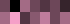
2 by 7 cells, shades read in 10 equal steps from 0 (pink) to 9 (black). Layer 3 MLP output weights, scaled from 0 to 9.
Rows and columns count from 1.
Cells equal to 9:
1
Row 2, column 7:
3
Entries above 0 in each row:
7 6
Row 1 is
5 9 3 5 6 5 7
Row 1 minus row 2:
2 9 -3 1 4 0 4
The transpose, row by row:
5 3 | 9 0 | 3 6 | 5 4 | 6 2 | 5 5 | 7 3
